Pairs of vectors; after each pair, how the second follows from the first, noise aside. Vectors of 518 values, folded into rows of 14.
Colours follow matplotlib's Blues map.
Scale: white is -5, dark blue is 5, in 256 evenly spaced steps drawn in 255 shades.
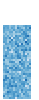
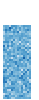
shuffled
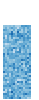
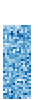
scaled up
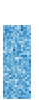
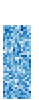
scaled up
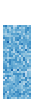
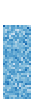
shuffled
